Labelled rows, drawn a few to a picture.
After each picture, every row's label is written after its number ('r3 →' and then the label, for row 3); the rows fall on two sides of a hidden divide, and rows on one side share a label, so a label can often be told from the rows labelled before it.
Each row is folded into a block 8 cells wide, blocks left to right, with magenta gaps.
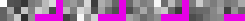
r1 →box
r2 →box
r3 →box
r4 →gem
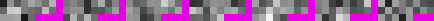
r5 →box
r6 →gem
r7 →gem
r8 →gem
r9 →box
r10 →gem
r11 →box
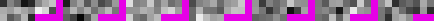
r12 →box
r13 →gem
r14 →box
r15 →box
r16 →gem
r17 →box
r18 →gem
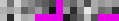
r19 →box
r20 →gem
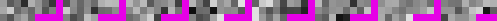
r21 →gem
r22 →gem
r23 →gem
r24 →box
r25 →gem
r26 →box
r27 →box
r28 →box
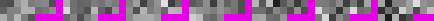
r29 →box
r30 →gem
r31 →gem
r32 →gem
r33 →gem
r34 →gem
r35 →box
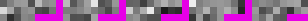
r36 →gem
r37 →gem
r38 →gem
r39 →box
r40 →gem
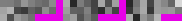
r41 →gem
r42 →gem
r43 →box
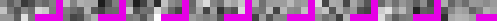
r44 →gem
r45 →gem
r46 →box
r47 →gem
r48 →box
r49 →box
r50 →gem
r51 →box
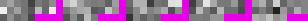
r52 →gem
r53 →gem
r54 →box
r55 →box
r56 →box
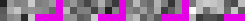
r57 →box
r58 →gem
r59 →gem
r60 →gem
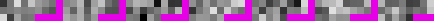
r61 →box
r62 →box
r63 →gem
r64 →box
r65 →gem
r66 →box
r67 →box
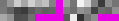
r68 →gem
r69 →gem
